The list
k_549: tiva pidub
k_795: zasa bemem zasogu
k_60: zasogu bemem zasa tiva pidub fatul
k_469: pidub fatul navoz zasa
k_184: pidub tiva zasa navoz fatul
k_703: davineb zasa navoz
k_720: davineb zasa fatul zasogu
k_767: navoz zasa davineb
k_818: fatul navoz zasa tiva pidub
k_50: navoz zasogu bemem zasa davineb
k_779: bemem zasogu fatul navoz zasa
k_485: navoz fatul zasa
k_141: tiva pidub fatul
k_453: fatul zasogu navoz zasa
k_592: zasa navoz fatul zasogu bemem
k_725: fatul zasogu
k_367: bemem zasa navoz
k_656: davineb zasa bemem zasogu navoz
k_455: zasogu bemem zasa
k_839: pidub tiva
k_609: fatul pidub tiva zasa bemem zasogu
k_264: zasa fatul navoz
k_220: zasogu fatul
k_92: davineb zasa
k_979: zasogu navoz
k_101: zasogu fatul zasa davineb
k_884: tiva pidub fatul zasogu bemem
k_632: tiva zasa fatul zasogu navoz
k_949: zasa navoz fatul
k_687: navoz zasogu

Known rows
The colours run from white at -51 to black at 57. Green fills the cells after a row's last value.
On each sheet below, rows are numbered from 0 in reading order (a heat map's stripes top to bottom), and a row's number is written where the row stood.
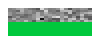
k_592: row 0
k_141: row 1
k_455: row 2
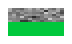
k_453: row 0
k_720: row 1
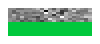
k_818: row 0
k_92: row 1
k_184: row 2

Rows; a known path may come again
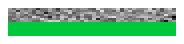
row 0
k_656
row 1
k_367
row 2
k_455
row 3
k_141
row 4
k_184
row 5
k_220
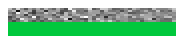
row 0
k_92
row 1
k_720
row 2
k_549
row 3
k_795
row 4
k_469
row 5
k_884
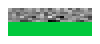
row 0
k_453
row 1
k_725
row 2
k_101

